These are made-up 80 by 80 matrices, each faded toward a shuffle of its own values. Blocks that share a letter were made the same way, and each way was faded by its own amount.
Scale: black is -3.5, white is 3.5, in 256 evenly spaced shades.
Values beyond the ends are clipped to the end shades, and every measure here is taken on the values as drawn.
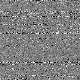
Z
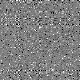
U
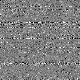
Z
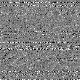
Z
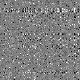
U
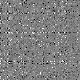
U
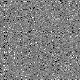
U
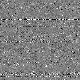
Z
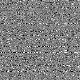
Z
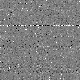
U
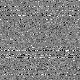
Z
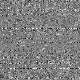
Z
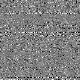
Z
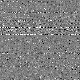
Z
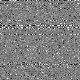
Z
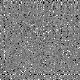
U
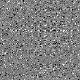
U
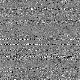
Z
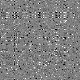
U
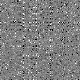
U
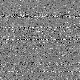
Z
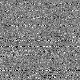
Z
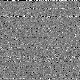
Z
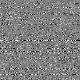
Z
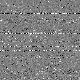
Z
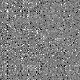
U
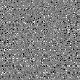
U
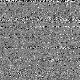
Z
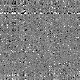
U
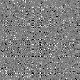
U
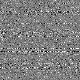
Z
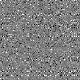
U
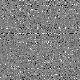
U
